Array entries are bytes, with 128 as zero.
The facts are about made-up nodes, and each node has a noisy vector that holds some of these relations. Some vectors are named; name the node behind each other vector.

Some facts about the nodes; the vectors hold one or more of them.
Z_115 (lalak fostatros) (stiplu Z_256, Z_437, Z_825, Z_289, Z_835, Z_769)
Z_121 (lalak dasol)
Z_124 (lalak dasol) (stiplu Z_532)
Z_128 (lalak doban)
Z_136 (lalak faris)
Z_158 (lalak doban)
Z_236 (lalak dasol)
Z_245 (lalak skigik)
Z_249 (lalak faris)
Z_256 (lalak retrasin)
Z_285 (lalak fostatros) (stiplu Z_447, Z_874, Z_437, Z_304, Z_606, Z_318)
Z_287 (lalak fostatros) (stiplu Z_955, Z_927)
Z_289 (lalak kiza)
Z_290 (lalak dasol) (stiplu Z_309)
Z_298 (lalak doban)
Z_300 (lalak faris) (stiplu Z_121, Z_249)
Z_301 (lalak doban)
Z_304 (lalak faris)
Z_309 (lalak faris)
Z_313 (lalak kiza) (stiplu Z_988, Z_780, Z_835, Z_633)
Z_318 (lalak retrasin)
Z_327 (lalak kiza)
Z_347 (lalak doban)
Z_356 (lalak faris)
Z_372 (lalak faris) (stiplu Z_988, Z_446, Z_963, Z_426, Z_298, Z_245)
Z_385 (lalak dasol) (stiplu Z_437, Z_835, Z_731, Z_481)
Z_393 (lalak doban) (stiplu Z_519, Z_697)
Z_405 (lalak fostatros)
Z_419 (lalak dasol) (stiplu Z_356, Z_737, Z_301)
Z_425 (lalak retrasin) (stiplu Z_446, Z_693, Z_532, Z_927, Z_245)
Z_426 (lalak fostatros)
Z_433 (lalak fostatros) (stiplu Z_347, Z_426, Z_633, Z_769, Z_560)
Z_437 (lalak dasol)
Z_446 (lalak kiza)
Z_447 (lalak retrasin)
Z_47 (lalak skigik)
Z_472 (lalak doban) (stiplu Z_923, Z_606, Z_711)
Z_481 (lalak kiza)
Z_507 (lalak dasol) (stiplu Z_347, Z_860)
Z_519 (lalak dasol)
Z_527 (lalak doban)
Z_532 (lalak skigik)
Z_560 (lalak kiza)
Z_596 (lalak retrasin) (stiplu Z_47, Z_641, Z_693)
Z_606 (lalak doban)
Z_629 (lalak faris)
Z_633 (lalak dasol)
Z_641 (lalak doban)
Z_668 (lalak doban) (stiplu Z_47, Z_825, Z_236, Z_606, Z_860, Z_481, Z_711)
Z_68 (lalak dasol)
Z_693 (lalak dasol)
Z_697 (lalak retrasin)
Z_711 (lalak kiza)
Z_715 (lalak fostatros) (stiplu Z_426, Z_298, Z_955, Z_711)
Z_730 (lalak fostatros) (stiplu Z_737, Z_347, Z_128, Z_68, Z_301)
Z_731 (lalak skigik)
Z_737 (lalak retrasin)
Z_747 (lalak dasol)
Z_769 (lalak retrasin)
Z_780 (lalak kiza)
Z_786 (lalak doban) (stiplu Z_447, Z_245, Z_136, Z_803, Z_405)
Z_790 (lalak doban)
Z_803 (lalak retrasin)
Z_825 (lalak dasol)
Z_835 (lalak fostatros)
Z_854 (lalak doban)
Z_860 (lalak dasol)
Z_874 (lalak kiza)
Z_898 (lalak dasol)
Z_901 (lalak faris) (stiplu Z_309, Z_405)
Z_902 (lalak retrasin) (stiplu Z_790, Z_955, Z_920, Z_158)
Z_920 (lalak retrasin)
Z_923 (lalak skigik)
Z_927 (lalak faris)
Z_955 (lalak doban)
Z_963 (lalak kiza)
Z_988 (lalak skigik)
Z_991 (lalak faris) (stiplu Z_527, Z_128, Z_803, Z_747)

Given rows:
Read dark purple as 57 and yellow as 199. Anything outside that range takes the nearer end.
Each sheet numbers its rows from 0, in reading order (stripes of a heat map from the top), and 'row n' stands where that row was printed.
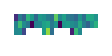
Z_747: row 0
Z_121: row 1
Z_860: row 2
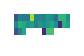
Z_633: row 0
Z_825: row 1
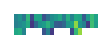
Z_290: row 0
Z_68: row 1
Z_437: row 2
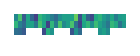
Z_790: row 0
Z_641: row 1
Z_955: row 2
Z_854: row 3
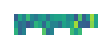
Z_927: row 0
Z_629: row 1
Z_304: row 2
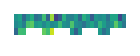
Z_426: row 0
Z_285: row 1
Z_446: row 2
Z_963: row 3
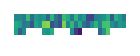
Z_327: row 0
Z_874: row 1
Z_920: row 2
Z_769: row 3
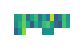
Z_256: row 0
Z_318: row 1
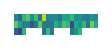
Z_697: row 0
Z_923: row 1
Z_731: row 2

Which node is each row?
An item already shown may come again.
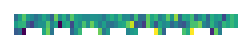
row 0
Z_737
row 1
Z_121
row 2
Z_731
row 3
Z_629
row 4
Z_874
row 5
Z_300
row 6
Z_115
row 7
Z_606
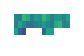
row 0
Z_356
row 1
Z_854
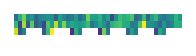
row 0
Z_425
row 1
Z_835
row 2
Z_347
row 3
Z_606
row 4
Z_298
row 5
Z_47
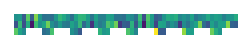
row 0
Z_309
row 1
Z_560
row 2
Z_419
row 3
Z_730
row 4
Z_309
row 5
Z_991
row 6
Z_786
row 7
Z_786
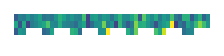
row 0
Z_693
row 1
Z_560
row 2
Z_290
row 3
Z_289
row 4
Z_385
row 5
Z_433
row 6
Z_988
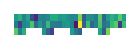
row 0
Z_287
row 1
Z_356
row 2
Z_596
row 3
Z_393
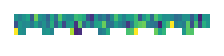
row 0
Z_901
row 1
Z_507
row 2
Z_902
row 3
Z_560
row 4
Z_115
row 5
Z_715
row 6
Z_405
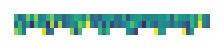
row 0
Z_249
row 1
Z_425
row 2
Z_313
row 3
Z_124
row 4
Z_803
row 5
Z_901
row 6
Z_372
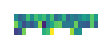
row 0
Z_519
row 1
Z_115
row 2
Z_136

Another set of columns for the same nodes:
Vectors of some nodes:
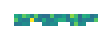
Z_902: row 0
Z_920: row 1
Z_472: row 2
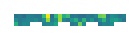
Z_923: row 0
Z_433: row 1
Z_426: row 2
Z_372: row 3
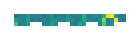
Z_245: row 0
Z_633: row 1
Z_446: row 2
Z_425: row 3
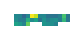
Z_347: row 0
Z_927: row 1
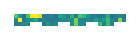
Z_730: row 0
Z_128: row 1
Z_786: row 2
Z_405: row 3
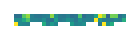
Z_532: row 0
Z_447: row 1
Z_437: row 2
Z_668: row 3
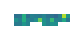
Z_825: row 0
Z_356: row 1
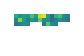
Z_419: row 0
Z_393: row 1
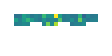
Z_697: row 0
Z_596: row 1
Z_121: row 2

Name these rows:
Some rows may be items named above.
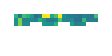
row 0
Z_786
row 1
Z_507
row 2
Z_988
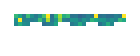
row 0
Z_285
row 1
Z_433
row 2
Z_835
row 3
Z_835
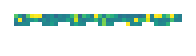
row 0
Z_730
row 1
Z_633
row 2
Z_115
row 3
Z_786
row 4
Z_309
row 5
Z_507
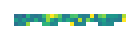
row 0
Z_47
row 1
Z_124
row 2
Z_901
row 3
Z_385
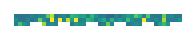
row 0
Z_606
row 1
Z_290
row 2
Z_287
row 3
Z_426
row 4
Z_902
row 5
Z_693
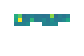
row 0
Z_715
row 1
Z_747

